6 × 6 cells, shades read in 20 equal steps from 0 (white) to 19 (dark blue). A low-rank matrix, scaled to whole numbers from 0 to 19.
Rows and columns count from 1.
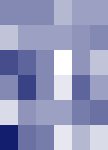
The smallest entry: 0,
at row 3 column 4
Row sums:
52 48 52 59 51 53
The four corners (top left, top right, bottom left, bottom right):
10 8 19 3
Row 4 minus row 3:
-5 3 0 2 4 3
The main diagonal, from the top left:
10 8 10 2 11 3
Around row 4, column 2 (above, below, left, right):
13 9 10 10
